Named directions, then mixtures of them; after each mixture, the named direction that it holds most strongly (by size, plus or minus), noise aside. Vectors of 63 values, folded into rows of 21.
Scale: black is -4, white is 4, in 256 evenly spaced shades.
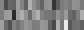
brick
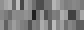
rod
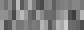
brick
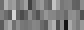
brick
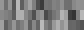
rod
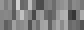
rod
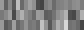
brick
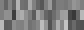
brick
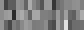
brick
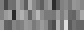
brick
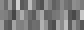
brick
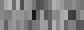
rod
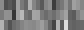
brick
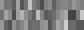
brick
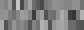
rod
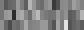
brick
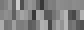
rod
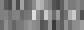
rod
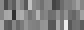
brick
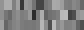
rod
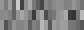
rod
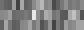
rod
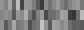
rod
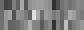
rod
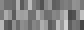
brick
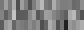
brick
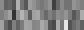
brick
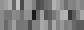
rod
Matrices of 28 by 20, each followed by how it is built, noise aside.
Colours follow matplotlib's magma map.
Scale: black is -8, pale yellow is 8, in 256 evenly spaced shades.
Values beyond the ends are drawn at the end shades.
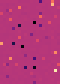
sparse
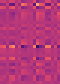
low rank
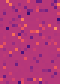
sparse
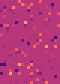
sparse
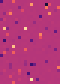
sparse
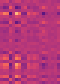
low rank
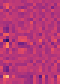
low rank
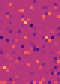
sparse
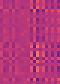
low rank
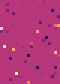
sparse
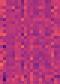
low rank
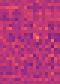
low rank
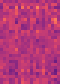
low rank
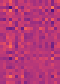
low rank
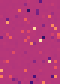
sparse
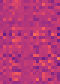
low rank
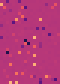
sparse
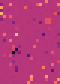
sparse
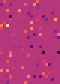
sparse
